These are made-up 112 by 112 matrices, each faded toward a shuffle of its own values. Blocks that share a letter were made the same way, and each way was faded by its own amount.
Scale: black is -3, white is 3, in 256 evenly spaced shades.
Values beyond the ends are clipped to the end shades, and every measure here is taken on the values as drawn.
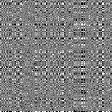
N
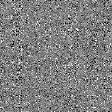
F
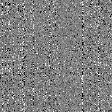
F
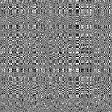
N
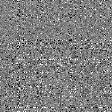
F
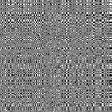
N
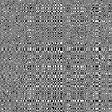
N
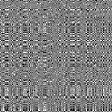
N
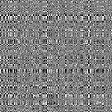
N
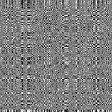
N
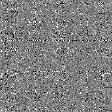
F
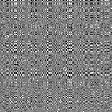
N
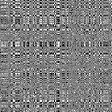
N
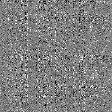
F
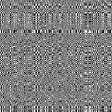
N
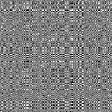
N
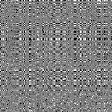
N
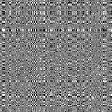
N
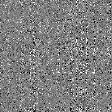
F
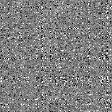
F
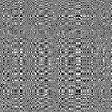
N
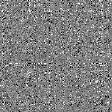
F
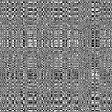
N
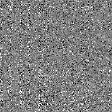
F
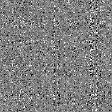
F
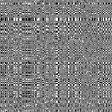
N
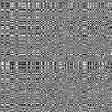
N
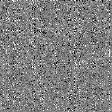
F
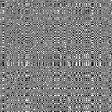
N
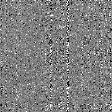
F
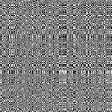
N
